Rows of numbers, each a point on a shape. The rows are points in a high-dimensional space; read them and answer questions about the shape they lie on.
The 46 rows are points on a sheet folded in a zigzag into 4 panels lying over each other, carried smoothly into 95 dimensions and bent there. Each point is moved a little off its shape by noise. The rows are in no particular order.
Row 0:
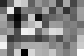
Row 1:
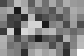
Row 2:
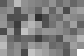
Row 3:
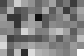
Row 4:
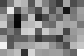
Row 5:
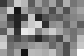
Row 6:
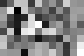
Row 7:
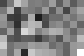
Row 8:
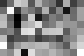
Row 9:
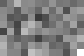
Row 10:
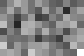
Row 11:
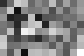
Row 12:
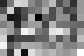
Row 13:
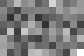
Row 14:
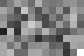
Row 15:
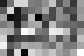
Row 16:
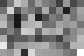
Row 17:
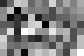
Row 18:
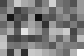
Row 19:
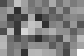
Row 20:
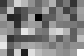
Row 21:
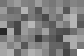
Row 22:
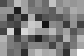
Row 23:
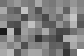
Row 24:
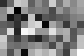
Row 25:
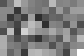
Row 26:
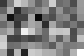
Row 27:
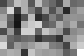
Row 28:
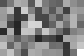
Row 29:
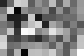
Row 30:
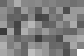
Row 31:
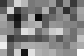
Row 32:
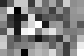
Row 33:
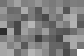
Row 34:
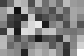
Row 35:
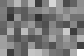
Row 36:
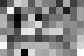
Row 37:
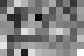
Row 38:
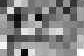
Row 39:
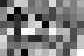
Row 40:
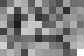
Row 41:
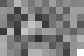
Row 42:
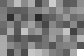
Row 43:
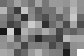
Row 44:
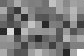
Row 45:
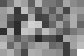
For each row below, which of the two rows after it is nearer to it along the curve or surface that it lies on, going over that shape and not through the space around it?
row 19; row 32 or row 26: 32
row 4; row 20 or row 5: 20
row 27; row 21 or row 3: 21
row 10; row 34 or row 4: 4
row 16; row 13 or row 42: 42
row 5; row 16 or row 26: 26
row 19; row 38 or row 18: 18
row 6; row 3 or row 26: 26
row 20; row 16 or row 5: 16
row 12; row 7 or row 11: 7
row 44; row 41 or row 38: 41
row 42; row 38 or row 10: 38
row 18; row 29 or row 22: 29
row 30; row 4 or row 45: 45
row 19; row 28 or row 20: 28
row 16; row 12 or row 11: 12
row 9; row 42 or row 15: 42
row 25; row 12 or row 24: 24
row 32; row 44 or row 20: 44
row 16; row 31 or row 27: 31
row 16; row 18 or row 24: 18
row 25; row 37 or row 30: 30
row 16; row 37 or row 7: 37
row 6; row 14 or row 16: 14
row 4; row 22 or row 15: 15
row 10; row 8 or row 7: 8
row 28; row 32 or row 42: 32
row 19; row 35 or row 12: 35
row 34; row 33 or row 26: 33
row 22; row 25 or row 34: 34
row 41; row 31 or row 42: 42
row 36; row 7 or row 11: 7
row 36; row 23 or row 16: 16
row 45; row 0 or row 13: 13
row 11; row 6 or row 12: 6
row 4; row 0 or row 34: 0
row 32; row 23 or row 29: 29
